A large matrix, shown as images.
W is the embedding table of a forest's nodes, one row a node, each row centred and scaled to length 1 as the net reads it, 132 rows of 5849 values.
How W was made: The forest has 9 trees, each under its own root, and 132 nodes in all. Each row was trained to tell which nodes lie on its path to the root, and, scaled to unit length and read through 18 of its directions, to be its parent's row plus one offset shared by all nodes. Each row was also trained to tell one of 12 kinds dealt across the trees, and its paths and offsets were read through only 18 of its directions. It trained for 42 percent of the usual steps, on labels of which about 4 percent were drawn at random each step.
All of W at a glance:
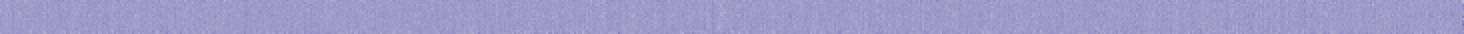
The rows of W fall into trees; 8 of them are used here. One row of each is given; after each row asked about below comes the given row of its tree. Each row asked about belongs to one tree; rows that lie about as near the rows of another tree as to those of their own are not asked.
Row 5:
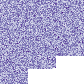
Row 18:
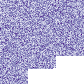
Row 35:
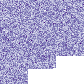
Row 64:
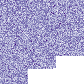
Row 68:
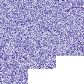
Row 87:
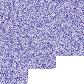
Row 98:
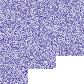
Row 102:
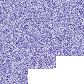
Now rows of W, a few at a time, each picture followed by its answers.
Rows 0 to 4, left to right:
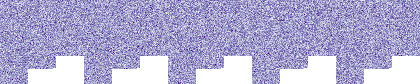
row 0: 87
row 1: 35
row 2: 98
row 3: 68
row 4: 87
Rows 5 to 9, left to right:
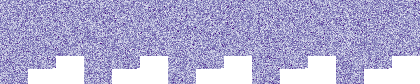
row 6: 87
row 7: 18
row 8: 64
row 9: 5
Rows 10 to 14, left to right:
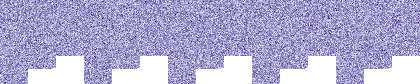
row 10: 5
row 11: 87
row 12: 64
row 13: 68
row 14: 35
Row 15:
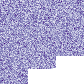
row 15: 102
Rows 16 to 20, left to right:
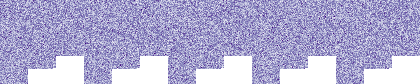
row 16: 35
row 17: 18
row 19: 64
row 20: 18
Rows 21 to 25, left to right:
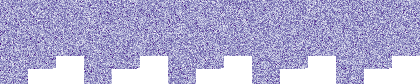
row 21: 102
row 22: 68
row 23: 98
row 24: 102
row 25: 64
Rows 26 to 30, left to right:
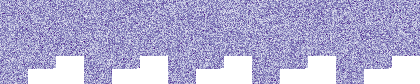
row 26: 18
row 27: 5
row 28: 102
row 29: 68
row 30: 98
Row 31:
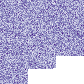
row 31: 18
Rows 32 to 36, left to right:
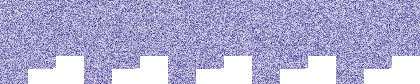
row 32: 18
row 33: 102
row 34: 5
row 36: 87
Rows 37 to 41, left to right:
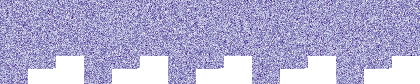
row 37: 64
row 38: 87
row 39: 98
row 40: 5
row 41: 18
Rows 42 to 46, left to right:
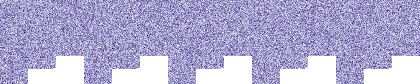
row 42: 87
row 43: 87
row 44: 98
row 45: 18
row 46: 68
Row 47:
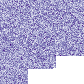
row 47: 35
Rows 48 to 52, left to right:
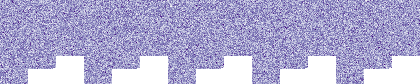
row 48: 87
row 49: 68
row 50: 87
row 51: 87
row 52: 64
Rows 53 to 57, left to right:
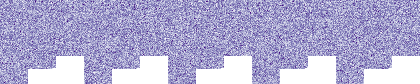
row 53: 35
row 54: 18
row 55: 5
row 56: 68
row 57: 68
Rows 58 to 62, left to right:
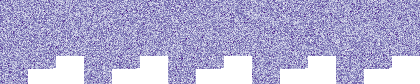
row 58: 102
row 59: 18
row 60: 68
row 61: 18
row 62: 68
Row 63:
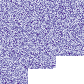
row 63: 18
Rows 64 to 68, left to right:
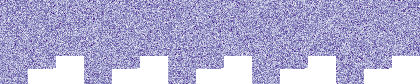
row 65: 5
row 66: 87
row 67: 68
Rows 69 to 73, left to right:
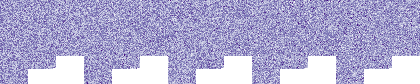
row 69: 102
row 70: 18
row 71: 68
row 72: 18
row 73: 87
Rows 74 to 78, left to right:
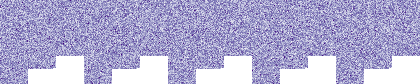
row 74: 18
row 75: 98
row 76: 35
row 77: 5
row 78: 98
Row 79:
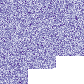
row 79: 5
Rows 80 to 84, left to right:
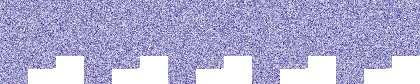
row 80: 98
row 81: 64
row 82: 18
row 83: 102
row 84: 35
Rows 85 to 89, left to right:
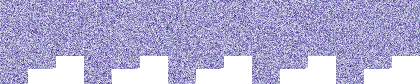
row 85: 18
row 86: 68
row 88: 18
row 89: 64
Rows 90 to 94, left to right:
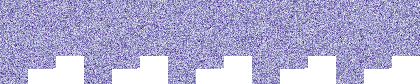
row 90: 87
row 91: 5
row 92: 64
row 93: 5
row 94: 87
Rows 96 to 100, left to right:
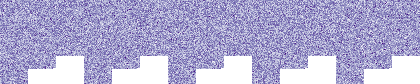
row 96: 18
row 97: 35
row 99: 64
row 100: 87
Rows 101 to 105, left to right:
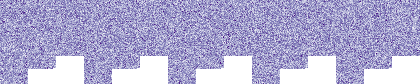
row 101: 68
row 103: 64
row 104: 64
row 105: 98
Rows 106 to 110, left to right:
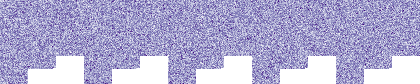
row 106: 68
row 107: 5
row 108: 87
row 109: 98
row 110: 98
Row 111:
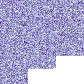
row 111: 64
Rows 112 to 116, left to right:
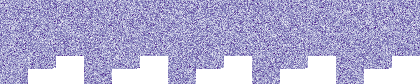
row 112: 5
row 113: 64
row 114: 98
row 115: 98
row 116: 98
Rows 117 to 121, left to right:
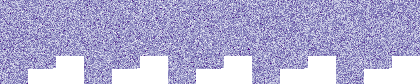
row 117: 102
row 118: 102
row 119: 87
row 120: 98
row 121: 5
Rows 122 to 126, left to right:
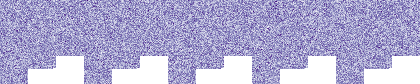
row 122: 64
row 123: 102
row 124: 68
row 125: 68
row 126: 5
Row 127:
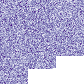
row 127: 102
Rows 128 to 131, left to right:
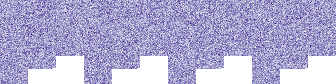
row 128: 5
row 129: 68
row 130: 64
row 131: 102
